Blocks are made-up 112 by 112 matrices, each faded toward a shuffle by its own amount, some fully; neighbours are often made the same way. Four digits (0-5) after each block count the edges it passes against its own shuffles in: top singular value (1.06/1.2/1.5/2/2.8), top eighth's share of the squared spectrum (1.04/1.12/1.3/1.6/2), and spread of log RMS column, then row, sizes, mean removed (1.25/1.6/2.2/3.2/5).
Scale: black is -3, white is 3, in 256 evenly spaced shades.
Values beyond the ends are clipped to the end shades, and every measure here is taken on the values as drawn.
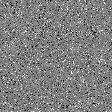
2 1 0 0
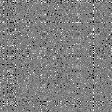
4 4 3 3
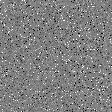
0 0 0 0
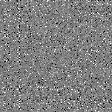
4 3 2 2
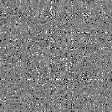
4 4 3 3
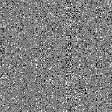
4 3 3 1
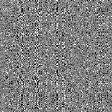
4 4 4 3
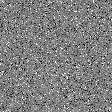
0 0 0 0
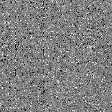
3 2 2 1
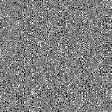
4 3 3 2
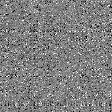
4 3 2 2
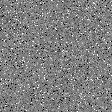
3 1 0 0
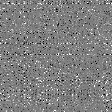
4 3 2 2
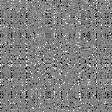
5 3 3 2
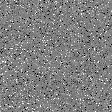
0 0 0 0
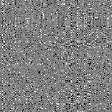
5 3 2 2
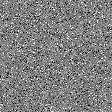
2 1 0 0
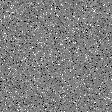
0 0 0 0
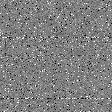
2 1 0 2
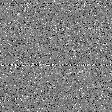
2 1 0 2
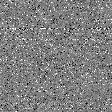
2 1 0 2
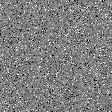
0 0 0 0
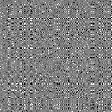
5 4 3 4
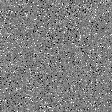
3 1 0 0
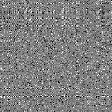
5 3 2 3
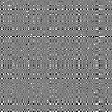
5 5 4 4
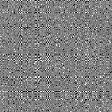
5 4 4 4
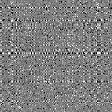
5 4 3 3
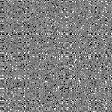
5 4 2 3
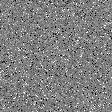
0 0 0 0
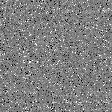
2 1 0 0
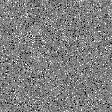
3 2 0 0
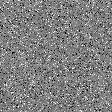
0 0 0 0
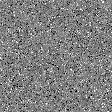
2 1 0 0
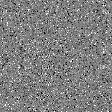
3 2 1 1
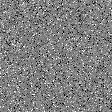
0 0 0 0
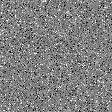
3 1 0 0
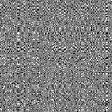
5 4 3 3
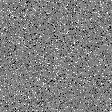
2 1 0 0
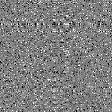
4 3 1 2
